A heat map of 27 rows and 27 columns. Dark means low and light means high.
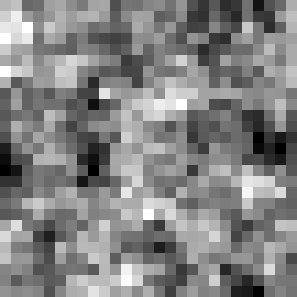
The ninth with the lowest average is the middle left. The halves do not mirror each other. The values follow a bell shape. The ninth with the highest average is the top left. On average the colour sits 50% of the way up the scale.
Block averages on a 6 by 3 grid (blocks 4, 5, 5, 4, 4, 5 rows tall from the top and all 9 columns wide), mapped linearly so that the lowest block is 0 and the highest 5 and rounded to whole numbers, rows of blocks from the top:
521 / 433 / 140 / 033 / 343 / 332
